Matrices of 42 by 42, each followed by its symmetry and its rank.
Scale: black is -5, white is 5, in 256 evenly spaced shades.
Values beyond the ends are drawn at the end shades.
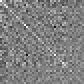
symmetric, rank five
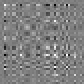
symmetric, rank three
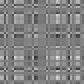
symmetric, rank one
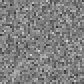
neither, full rank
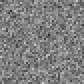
neither, full rank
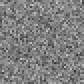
neither, full rank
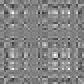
symmetric, rank three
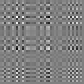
symmetric, rank one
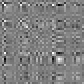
symmetric, rank three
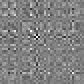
symmetric, rank three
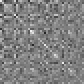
symmetric, rank five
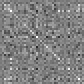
symmetric, rank five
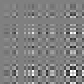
symmetric, rank one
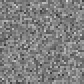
neither, full rank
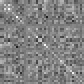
symmetric, rank five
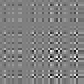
symmetric, rank one
